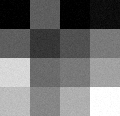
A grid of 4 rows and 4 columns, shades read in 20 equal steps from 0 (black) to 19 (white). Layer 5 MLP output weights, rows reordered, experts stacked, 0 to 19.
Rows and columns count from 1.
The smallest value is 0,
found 2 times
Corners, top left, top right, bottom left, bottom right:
0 1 14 19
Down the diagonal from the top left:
0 4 9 19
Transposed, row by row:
0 7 16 14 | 7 4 8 10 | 0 6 9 13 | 1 9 12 19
